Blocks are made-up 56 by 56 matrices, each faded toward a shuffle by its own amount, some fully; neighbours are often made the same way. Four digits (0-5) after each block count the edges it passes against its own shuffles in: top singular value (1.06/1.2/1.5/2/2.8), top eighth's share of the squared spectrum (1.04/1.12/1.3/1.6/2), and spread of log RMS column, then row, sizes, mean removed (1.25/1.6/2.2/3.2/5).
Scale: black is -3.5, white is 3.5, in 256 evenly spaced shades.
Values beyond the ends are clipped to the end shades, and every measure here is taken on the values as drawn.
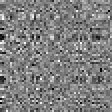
4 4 2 2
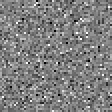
2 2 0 0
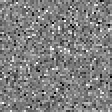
1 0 0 0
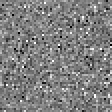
2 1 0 0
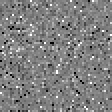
2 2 0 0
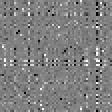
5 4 2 2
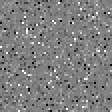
0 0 0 0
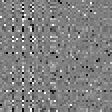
5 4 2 2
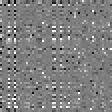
5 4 3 2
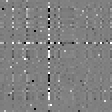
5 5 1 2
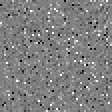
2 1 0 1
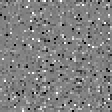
3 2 0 1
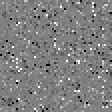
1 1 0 0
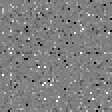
2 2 0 0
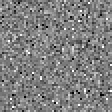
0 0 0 0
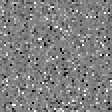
0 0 0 0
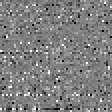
3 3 0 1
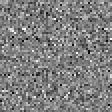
0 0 0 2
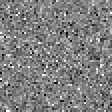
0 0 0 1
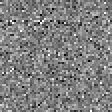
1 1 0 1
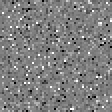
1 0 0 0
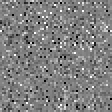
3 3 1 1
